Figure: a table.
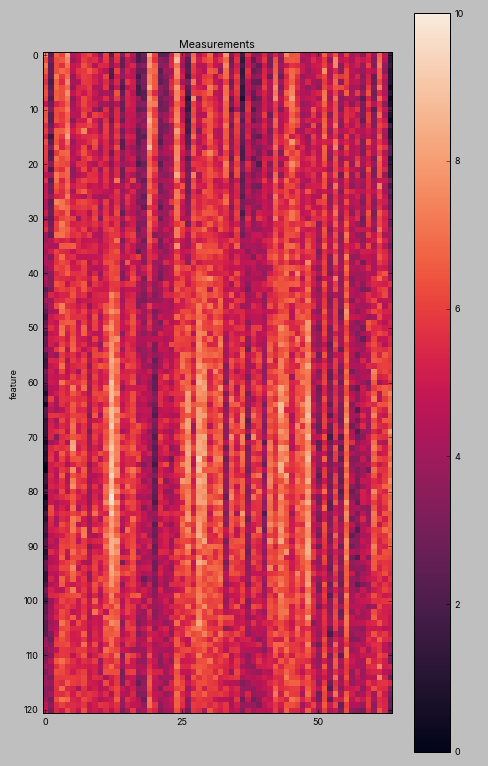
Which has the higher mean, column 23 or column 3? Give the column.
3
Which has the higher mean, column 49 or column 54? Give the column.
49
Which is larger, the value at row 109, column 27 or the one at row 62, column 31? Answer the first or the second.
the second
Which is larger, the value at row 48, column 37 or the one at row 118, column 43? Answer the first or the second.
the second
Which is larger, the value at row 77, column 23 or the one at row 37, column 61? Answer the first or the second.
the second
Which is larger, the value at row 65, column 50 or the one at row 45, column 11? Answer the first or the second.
the second
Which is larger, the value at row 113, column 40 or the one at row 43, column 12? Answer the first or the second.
the second
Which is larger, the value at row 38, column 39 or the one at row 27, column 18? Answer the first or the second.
the first
